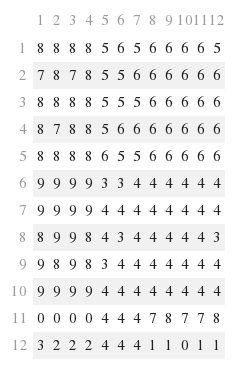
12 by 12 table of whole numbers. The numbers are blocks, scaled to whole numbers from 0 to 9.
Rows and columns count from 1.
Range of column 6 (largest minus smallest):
3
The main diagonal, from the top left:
8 8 8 8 6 3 4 4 4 4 7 1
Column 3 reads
8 7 8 8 8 9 9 9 9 9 0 2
